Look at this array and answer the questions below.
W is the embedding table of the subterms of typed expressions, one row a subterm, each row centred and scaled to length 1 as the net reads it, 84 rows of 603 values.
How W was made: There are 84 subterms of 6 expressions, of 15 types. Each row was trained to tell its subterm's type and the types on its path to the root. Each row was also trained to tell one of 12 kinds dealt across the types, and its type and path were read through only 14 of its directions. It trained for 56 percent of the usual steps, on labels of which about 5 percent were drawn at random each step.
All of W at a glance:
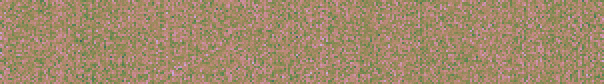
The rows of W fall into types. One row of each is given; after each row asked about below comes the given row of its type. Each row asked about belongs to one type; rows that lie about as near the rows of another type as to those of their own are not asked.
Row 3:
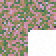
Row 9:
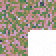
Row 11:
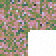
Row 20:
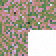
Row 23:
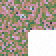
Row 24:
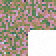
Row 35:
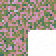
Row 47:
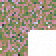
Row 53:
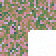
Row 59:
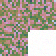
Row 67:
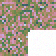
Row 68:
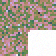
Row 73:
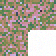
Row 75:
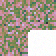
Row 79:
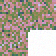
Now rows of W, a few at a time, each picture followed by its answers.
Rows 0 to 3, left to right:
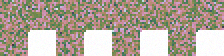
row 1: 67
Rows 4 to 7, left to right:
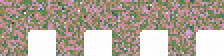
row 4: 53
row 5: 35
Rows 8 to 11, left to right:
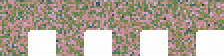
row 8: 75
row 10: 24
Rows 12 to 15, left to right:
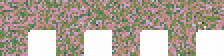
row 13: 20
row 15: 53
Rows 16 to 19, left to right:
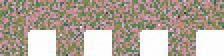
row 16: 35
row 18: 9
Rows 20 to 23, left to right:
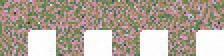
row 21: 3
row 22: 73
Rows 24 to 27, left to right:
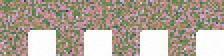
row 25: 3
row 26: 24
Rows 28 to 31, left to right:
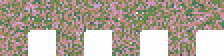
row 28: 67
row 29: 53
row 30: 79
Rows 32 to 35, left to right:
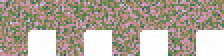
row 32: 68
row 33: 3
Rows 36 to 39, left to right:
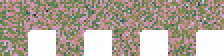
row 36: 3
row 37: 9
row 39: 75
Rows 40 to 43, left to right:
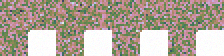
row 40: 75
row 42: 59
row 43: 24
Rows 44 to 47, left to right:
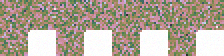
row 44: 53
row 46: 73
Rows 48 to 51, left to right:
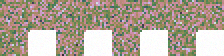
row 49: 79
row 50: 67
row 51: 73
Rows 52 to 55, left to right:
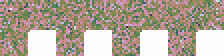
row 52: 68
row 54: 67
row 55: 53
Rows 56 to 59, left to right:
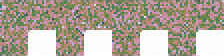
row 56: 9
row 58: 24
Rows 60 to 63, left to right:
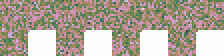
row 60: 35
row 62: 68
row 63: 11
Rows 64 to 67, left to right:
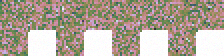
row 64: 68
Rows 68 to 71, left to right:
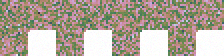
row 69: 47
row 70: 79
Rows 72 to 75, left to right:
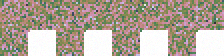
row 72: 20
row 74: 75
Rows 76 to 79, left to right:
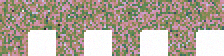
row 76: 24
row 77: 79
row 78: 75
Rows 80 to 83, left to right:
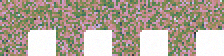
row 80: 79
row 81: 3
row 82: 35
